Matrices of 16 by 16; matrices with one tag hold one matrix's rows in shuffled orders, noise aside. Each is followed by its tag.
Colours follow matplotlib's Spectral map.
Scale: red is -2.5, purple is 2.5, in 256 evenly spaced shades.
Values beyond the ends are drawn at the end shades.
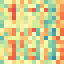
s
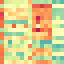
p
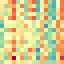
s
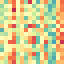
s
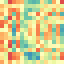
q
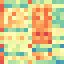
p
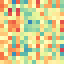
q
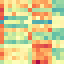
p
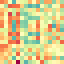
q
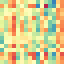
s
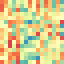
q
